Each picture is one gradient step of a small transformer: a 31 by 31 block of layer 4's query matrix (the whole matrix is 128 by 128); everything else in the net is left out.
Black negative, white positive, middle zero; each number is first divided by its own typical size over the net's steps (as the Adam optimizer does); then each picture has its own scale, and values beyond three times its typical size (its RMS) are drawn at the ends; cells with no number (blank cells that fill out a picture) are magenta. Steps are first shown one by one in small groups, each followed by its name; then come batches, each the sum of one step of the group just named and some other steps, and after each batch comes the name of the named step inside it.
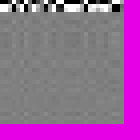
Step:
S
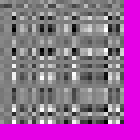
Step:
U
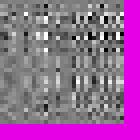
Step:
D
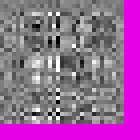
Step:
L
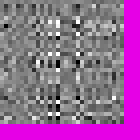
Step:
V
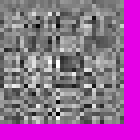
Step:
L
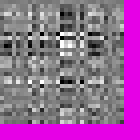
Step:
D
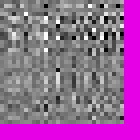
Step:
D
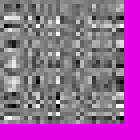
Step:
V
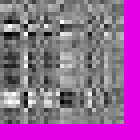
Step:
S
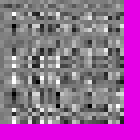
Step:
U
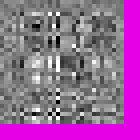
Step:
L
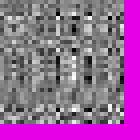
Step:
U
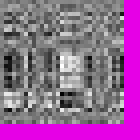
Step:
U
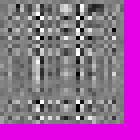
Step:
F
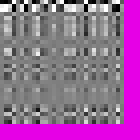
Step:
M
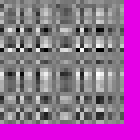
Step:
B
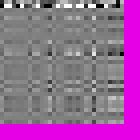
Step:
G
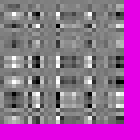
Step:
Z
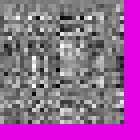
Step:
F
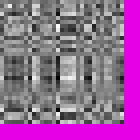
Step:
G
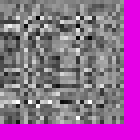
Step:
F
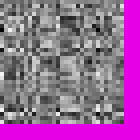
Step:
B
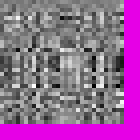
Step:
B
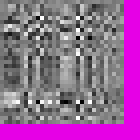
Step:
F
